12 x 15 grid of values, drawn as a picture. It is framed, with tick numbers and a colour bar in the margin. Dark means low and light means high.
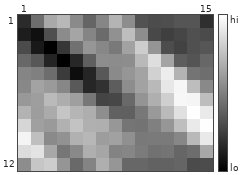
Ninth with the lowest average: top left. Mirror symmetry: none. Grain: diagonal, down to the right. Histogram: bell-shaped. Roughest part: top left. Calmest part: bottom middle.
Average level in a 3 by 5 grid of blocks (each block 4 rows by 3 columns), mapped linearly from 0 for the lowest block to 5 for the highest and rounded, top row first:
0 2 3 2 1
3 2 1 4 5
5 3 3 2 3
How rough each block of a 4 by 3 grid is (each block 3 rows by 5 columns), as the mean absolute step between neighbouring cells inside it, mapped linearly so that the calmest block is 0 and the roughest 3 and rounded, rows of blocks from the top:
320 / 212 / 011 / 201
